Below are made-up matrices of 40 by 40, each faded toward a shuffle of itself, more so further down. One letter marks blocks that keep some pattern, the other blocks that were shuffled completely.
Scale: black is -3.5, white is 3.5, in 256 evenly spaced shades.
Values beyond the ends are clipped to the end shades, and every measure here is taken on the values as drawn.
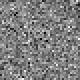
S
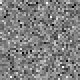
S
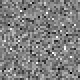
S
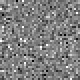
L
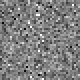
S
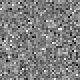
L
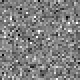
L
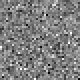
S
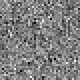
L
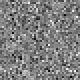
L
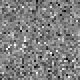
S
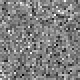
S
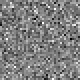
S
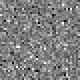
L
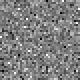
S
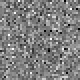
L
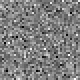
S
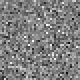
S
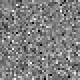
S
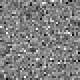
S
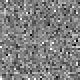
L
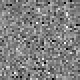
S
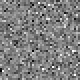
S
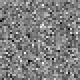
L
